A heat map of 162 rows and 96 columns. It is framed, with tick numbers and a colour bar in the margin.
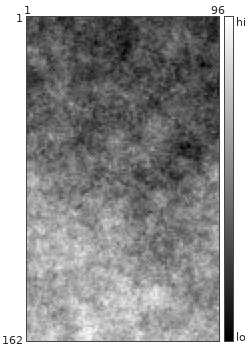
Values rise toward the bottom. There are no regular stripes. No row or column stands out. The texture is blotchy. There are no lone odd cells.
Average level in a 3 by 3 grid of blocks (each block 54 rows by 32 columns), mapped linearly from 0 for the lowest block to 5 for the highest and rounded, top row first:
100 | 321 | 554
